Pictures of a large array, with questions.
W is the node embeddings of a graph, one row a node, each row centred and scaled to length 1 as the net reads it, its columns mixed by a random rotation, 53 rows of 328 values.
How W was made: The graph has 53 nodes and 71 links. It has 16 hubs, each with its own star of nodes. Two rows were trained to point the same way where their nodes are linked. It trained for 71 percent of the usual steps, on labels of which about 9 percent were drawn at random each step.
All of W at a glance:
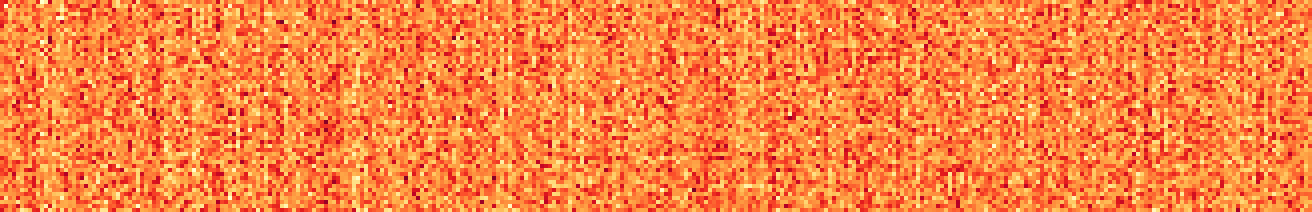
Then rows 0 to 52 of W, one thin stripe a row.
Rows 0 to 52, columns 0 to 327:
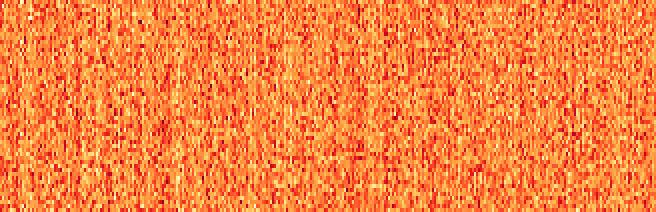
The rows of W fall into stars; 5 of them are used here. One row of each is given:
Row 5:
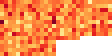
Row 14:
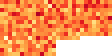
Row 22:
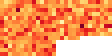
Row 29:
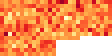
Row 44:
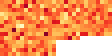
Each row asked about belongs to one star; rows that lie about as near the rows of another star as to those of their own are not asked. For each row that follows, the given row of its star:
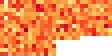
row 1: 22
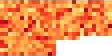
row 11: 22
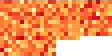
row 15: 14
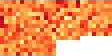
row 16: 29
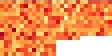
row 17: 44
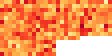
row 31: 22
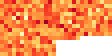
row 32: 5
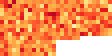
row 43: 5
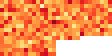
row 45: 44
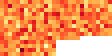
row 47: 5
